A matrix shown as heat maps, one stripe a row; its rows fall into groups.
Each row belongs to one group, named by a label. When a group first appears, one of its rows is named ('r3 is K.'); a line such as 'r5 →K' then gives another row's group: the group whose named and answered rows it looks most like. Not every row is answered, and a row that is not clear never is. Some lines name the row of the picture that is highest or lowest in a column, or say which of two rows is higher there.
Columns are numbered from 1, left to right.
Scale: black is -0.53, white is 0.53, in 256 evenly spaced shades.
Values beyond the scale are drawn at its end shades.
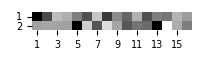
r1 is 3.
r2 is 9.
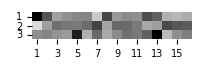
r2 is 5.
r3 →9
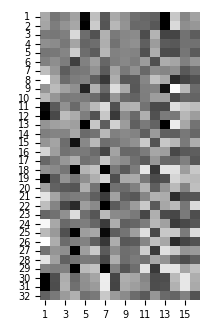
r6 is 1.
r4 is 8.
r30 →3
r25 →1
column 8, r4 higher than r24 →No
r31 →3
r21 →5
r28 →5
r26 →5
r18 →1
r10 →5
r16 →5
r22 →1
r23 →8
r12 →3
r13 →9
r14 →8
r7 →5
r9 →9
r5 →8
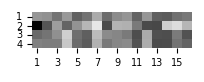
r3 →8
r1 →8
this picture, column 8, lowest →2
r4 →8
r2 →3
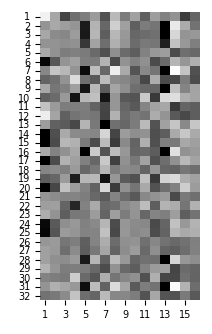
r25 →3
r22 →1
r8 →8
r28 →9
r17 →3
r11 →5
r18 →8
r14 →3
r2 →9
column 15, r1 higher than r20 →No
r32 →8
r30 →8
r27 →8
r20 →3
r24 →3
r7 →9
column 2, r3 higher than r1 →No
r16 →9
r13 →1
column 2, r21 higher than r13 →Yes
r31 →9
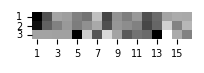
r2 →3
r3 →9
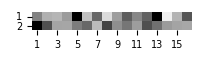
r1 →9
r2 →3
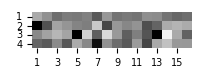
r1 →5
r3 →9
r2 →3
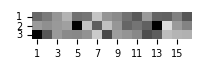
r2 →9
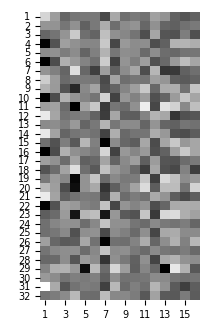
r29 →9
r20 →1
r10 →3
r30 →5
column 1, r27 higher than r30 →No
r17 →8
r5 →8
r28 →1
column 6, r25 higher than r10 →Yes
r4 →3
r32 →8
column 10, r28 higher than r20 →No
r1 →5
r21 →5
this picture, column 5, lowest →29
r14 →5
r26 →1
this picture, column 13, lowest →29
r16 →3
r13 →8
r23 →1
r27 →8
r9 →1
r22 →3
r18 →8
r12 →5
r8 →5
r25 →1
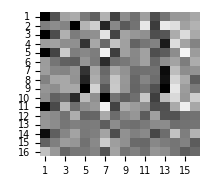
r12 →8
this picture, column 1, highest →16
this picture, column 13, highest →2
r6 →1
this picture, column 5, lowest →9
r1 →3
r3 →3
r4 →9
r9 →9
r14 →3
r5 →3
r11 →3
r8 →9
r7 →9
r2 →1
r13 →5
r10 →1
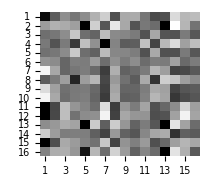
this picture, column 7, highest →12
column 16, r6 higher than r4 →No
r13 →9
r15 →3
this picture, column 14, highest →2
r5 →8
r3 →8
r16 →9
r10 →5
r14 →5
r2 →9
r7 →5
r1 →3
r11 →3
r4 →1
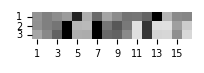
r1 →9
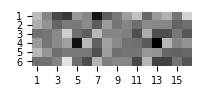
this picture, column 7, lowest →1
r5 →5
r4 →9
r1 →1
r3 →8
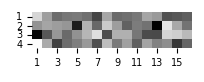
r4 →5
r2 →9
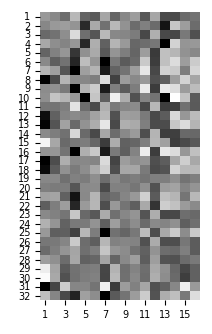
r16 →1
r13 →3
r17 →3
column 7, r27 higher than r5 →Yes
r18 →3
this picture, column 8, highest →10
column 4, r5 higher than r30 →No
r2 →9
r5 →1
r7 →1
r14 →8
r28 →8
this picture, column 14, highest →10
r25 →1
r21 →1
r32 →1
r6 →1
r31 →3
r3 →8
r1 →8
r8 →3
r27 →8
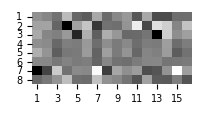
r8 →8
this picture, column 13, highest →2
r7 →3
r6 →5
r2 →1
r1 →8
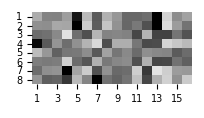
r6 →8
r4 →3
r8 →1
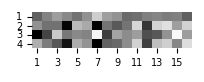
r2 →1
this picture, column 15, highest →3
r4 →1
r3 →3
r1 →8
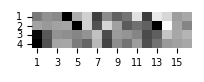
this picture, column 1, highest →2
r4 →3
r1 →1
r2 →9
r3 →3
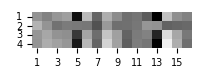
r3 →9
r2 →5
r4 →9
